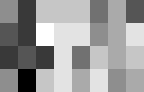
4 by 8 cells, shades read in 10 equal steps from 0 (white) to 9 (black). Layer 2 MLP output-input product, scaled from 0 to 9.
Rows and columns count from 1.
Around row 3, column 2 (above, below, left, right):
7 9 7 7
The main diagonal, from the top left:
4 7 7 1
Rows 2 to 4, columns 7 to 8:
3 1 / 3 2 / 4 3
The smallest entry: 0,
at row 2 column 3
